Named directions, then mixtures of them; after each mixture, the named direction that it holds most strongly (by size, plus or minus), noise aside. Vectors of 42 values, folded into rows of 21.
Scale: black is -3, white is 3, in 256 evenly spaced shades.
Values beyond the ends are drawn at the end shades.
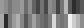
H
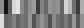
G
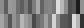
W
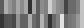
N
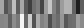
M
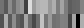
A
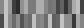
G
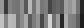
N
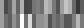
M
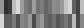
G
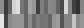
G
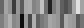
M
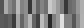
N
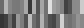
N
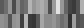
W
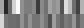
G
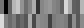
G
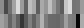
G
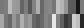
W
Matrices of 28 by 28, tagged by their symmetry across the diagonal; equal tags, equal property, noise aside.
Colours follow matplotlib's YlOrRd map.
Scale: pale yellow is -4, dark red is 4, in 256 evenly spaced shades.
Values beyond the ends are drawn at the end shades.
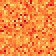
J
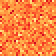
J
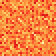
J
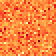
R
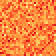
J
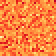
R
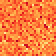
J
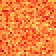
R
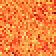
R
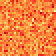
R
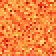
J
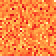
R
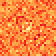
J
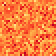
J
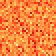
R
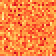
R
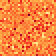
J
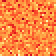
R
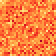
J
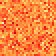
R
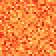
J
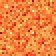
J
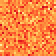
R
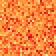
R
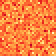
J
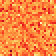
R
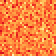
R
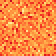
J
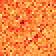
J
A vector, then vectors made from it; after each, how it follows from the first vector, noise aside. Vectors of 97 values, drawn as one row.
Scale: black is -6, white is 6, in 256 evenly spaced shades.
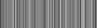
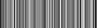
scaled up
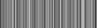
copied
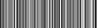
scaled up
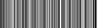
scaled up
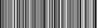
scaled up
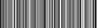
scaled up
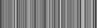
copied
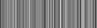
copied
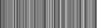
copied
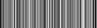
scaled up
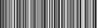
scaled up
